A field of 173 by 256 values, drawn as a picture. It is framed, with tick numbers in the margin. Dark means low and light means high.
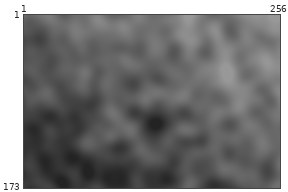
Slope: up to the top right. Odd rows or columns: none. Ninth with the highest average: top right. Grain: smooth. Stripes: none.
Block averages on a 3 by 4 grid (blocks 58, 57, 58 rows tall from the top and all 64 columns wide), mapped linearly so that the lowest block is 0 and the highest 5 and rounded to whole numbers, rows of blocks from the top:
3445
1234
0123
